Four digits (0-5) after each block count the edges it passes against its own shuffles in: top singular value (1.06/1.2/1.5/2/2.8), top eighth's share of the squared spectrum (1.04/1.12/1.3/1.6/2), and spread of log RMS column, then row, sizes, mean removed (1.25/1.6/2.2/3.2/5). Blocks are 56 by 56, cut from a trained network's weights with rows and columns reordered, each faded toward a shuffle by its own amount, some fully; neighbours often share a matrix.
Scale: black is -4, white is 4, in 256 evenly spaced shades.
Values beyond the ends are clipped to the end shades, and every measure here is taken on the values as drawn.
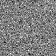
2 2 0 0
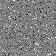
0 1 0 0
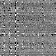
3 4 3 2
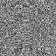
3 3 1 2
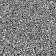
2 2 0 0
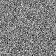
0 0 0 0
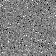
0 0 0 0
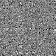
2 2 1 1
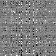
3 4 3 2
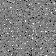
0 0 1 0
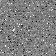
1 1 0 0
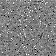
1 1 0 0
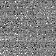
2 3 2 1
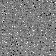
0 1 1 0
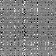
3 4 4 2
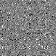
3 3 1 2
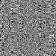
3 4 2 2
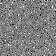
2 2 0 0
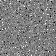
0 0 0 0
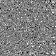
2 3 1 2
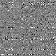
3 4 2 3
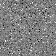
1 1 1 0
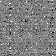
2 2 2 1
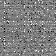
3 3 2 1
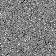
0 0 0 0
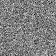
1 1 0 0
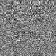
3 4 1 2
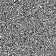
1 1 0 0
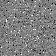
0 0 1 0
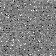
0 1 0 0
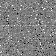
1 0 1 0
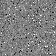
0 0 0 0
